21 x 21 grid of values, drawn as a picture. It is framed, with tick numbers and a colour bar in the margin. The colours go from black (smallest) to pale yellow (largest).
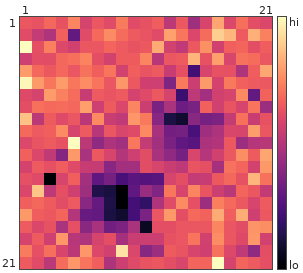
Odd rows or columns: none. Dips: two. Stripes: none. Average level on the scale: 60%. Mirror symmetry: none. Histogram: skewed, a long tail of low values.
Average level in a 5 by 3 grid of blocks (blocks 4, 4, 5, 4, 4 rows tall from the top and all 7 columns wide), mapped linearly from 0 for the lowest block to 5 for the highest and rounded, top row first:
445 / 533 / 423 / 204 / 434
